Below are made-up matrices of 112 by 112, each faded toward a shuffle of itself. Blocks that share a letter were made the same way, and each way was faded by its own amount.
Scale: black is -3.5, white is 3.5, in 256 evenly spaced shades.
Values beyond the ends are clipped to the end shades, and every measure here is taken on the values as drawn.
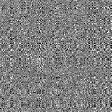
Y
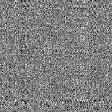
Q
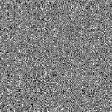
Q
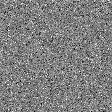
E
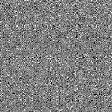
Q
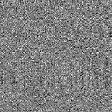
Q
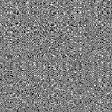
Y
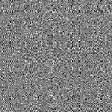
Y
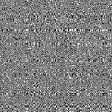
Y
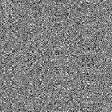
Q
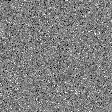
E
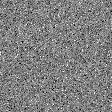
E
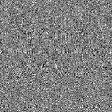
Q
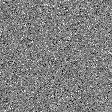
E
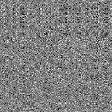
Q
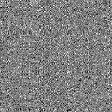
Q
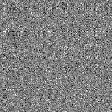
Q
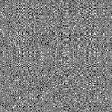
Y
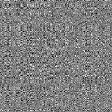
Y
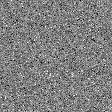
E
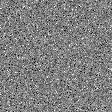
E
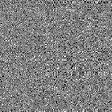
Q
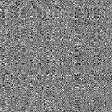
Y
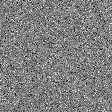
E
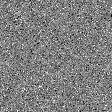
E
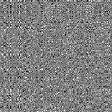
Y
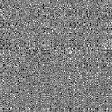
Y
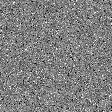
E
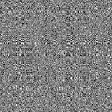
Y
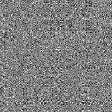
Q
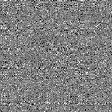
Q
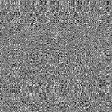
Y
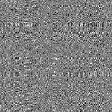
Y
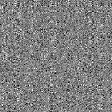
Q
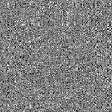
Q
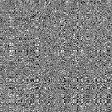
Y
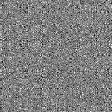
Q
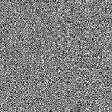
Q
